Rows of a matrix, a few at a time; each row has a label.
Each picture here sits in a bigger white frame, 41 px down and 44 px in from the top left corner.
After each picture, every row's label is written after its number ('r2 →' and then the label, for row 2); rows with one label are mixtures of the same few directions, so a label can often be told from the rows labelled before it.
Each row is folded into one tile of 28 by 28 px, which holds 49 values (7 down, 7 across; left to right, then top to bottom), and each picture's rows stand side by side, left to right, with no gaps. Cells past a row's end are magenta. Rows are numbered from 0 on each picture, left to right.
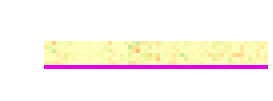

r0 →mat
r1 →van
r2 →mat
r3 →mat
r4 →van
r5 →van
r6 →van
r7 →mat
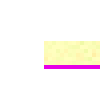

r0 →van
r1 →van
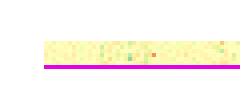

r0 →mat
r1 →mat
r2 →mat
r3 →van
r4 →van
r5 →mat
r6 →mat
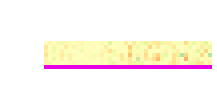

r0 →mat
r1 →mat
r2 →mat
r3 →mat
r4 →van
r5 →van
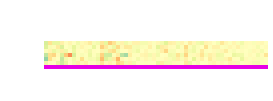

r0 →van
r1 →mat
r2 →van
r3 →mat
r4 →mat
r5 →mat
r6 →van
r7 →van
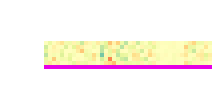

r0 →mat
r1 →mat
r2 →mat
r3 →van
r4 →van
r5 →mat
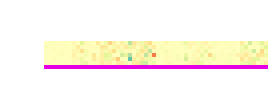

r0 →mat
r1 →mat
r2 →van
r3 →van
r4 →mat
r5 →van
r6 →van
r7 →van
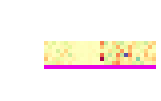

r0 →van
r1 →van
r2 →van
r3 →mat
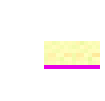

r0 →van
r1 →van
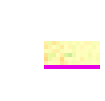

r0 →van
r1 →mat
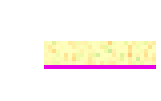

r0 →mat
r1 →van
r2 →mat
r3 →mat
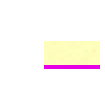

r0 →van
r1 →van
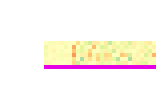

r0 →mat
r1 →mat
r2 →van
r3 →van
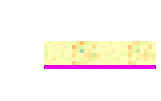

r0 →mat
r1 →mat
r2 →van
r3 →mat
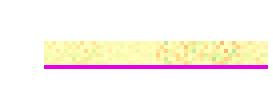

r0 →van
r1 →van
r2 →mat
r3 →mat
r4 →mat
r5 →mat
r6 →van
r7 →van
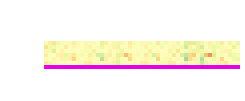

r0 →mat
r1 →van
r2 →van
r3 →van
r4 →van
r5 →van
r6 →mat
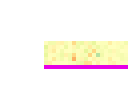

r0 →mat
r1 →van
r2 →mat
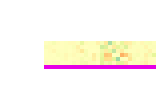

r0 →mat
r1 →mat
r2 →van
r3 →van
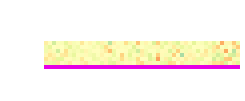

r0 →van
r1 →mat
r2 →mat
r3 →mat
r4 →van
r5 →van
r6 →van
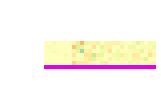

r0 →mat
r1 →mat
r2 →mat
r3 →van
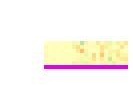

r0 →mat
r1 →mat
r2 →mat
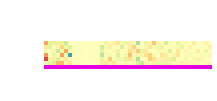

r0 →van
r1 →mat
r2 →mat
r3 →mat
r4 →van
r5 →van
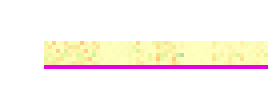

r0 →van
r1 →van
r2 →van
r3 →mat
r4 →van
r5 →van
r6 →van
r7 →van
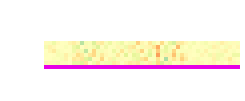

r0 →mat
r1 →van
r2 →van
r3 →van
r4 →mat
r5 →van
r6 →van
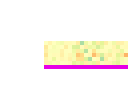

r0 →mat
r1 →van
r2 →van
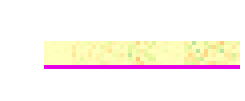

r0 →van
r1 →mat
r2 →mat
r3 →mat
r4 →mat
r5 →van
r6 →mat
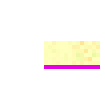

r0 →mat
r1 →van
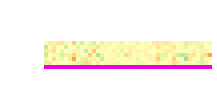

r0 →mat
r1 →van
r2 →van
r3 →mat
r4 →van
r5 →van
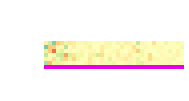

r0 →mat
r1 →van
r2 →mat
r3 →mat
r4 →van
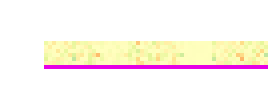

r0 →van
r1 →van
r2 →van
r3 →mat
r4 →van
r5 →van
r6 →van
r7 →van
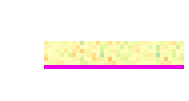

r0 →van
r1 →mat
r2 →mat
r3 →mat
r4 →mat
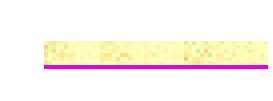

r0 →mat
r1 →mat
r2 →van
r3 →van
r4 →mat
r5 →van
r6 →van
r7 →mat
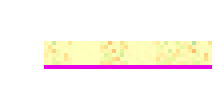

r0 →mat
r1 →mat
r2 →van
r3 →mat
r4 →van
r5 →mat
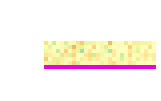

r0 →van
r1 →mat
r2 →mat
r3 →mat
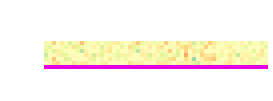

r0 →mat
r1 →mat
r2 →mat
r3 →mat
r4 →van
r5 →mat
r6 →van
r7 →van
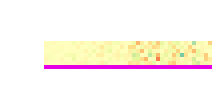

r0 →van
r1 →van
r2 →mat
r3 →van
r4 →van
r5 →mat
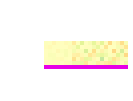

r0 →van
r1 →van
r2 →van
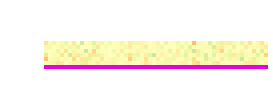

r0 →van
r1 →van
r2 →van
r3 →van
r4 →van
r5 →mat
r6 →mat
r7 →van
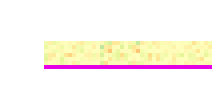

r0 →van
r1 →mat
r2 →mat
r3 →mat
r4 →van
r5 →van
